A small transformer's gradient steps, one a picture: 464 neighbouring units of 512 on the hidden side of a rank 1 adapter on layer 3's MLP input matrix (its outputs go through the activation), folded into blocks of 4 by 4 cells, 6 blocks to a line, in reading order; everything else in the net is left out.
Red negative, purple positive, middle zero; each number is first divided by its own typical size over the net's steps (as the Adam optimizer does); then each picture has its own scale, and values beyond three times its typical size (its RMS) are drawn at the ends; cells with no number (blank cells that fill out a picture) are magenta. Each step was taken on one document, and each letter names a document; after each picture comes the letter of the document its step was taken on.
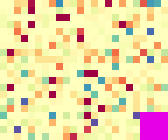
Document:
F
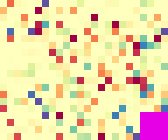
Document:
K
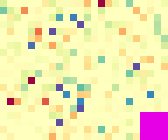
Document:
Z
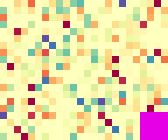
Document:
F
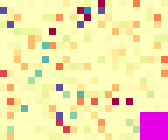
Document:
Z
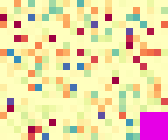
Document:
F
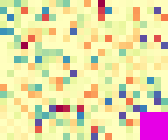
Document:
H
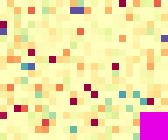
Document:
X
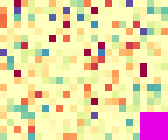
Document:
F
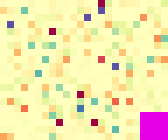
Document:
Z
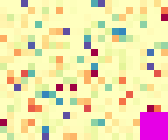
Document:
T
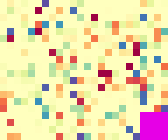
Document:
K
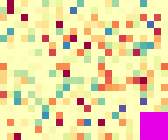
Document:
K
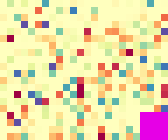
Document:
K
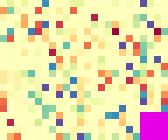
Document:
K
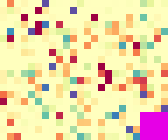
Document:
K
